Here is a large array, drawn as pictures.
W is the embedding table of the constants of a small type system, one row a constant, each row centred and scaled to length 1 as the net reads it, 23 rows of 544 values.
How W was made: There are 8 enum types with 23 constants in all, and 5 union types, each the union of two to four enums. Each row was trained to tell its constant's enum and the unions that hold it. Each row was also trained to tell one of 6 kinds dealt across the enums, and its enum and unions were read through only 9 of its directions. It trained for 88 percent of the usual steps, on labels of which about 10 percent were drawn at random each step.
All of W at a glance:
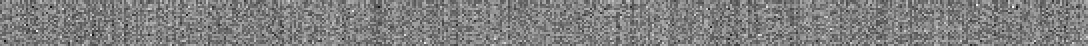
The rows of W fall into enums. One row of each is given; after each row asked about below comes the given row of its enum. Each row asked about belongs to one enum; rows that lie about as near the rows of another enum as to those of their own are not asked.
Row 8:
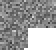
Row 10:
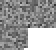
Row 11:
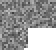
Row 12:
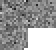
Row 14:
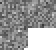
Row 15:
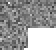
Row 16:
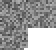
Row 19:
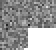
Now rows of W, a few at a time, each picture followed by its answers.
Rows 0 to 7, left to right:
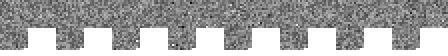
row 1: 10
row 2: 11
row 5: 10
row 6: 19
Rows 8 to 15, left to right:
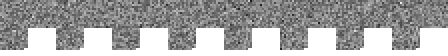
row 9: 16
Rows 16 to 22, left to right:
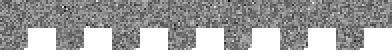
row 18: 11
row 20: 14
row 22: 10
